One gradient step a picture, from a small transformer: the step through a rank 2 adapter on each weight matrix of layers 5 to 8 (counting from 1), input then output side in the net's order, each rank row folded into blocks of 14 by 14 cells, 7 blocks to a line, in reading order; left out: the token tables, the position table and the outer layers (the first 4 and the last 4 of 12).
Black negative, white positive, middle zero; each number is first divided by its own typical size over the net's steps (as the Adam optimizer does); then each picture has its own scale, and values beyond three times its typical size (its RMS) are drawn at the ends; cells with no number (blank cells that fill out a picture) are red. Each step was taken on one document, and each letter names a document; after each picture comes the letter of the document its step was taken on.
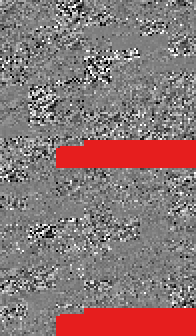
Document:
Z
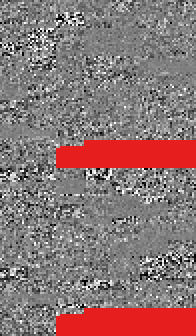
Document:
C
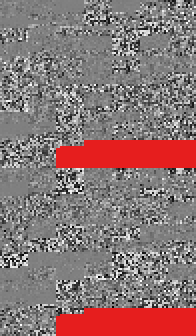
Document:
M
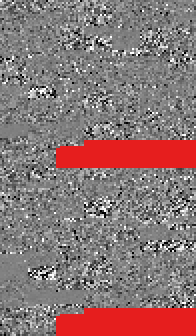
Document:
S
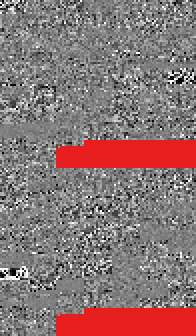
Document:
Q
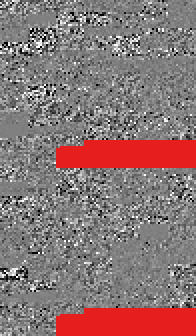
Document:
S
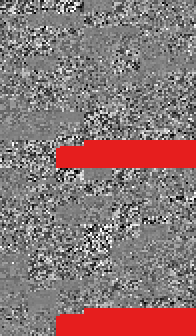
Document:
C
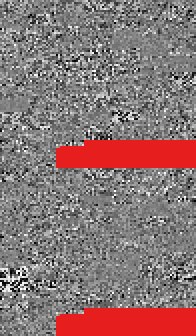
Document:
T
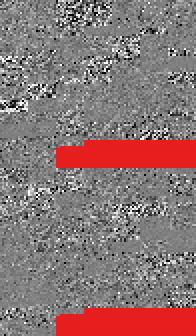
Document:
Z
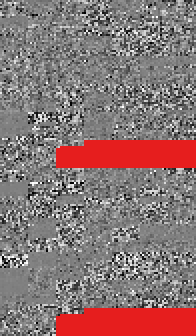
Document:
M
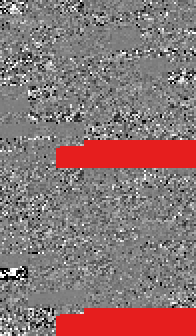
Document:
S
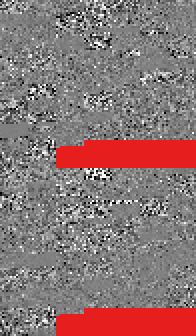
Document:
S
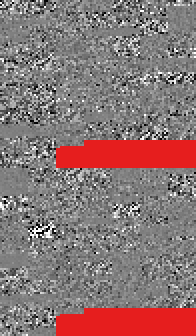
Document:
S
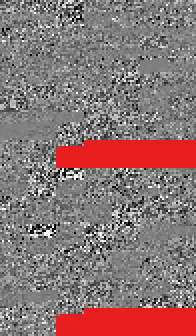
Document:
Q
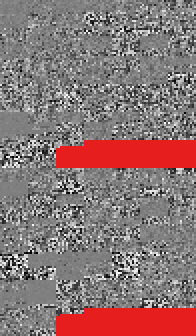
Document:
M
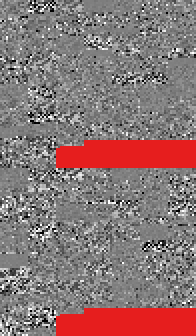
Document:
Z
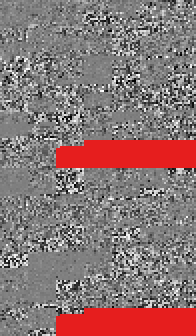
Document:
M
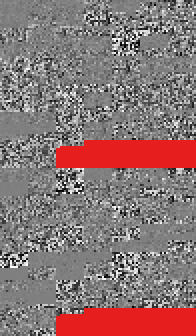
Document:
M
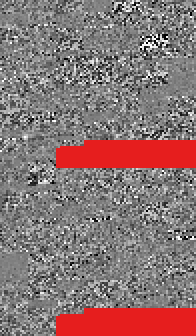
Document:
T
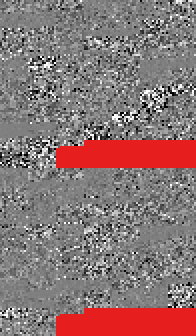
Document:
Q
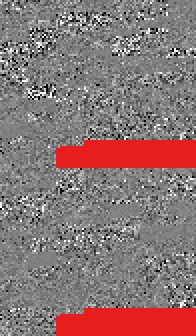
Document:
S
